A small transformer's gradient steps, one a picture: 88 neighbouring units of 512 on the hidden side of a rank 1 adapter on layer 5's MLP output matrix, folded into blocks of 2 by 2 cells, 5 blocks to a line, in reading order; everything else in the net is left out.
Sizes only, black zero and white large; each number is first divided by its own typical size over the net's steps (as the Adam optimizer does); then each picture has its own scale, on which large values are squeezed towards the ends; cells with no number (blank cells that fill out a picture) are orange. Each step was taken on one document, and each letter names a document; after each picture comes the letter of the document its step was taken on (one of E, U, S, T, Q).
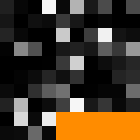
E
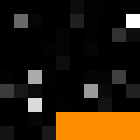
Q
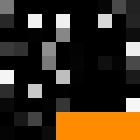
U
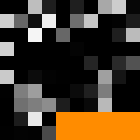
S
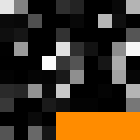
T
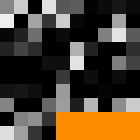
E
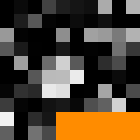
T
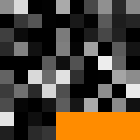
T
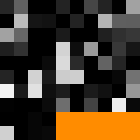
T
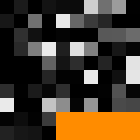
E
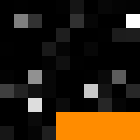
Q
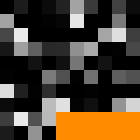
E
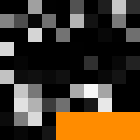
S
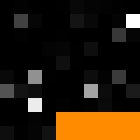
Q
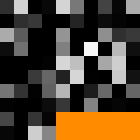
T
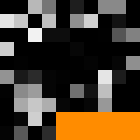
S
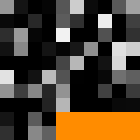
T
